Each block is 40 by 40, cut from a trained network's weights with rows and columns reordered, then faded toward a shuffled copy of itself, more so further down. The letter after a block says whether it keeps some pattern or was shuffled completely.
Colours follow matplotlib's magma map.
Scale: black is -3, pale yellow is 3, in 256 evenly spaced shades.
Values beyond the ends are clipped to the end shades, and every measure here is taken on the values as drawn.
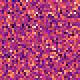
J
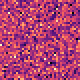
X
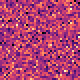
X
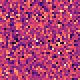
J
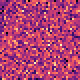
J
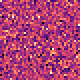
X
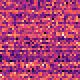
J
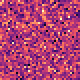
J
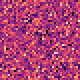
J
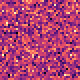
J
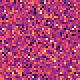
X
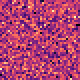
X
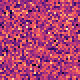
X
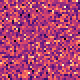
X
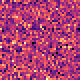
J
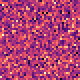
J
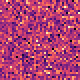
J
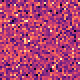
J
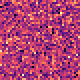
X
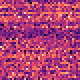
J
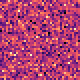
X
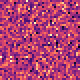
X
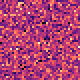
X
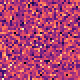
X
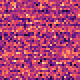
J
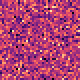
J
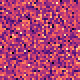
X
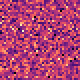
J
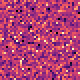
X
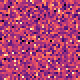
X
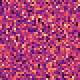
X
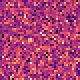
X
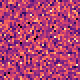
X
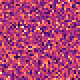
X
